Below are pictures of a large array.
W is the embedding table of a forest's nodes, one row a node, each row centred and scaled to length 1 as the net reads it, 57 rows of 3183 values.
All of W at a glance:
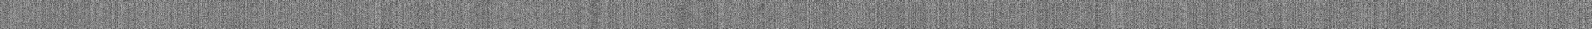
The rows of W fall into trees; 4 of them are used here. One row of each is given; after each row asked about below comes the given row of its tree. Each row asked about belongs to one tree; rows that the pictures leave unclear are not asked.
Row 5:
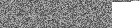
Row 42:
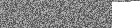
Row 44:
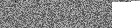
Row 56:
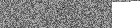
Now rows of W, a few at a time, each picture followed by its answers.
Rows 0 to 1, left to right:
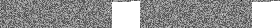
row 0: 42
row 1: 42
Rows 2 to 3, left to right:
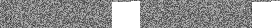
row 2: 42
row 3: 44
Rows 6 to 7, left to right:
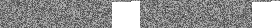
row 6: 44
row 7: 44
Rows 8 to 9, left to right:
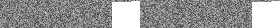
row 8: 44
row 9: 44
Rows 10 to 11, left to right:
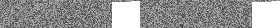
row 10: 56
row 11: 44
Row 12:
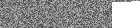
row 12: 44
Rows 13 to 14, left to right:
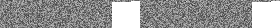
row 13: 42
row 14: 44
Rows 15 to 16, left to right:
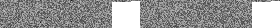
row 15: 56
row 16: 56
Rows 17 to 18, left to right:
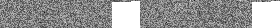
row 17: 5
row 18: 56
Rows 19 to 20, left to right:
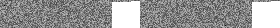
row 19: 42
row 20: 42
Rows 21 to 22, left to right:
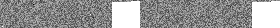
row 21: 56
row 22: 44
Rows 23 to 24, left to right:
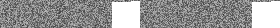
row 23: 42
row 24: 42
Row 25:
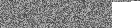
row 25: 42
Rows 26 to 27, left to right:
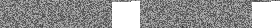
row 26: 44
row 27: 5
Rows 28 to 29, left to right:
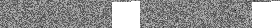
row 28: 44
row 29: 5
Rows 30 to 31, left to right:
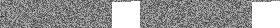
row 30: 42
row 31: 44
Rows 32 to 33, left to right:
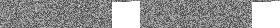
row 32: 56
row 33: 5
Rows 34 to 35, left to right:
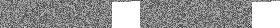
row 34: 42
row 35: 44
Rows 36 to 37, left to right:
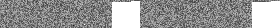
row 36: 42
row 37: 5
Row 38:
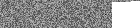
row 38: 56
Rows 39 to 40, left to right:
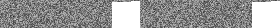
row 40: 56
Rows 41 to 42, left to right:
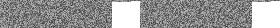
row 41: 42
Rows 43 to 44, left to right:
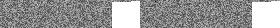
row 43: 44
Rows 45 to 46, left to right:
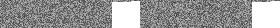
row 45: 42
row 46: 56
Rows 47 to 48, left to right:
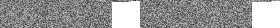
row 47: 5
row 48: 44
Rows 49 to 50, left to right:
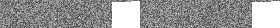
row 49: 56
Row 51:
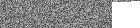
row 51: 42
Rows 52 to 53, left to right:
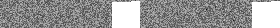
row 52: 44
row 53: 42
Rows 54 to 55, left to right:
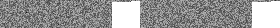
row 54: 44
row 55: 42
